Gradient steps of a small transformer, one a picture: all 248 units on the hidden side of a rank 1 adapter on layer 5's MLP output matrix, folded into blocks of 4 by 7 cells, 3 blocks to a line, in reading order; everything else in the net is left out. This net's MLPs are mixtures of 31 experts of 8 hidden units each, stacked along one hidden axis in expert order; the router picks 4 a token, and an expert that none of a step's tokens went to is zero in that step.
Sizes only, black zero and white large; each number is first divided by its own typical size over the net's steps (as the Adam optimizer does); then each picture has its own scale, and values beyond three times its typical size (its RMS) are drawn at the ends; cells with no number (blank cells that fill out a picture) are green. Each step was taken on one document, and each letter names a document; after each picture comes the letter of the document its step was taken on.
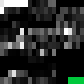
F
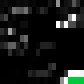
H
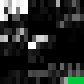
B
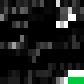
H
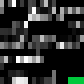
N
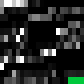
F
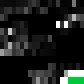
B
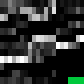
N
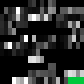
N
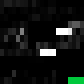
F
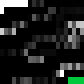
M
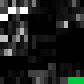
B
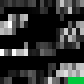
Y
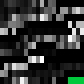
M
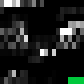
F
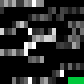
M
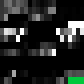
F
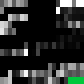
Y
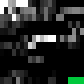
N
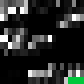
B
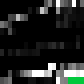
Y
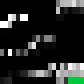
Y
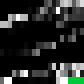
Y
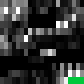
B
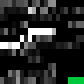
N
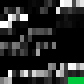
Y
